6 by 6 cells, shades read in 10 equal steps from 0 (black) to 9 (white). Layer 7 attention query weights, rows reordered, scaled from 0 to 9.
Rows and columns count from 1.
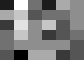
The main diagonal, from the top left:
1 7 5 2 5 3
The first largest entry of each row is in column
2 2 2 2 2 3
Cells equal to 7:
3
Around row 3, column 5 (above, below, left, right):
4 3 7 5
